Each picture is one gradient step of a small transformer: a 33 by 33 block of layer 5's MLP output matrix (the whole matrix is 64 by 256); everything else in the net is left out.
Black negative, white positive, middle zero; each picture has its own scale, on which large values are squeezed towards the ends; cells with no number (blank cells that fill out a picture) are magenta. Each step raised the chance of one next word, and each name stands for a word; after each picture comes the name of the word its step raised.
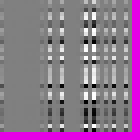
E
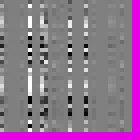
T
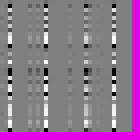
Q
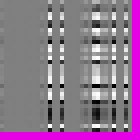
E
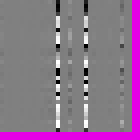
Q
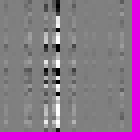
Q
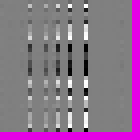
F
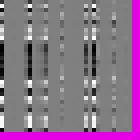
F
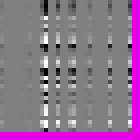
Q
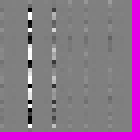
E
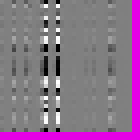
F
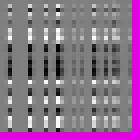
F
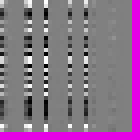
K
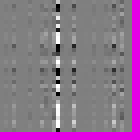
Q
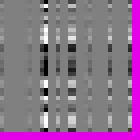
F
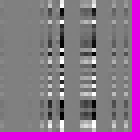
K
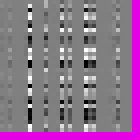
E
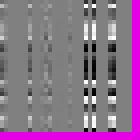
F
